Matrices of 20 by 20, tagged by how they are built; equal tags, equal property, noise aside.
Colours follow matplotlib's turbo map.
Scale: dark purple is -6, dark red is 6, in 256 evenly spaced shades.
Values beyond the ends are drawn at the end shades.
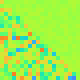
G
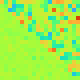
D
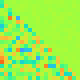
G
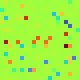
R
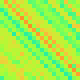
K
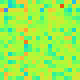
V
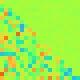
G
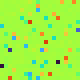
R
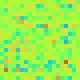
V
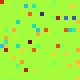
R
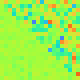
D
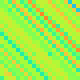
K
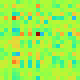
V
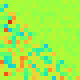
G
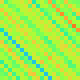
K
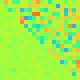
D
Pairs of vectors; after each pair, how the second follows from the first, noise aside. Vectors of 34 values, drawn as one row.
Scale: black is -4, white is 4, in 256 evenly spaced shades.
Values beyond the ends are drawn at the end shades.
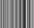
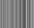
shrunk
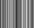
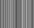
shrunk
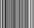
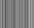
shrunk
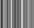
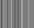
shrunk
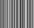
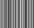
negated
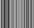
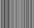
shrunk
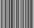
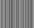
shrunk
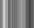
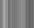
shrunk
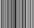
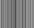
shrunk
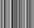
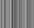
shrunk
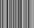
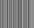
shrunk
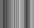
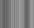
shrunk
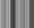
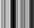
scaled up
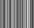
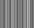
shrunk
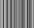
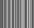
negated
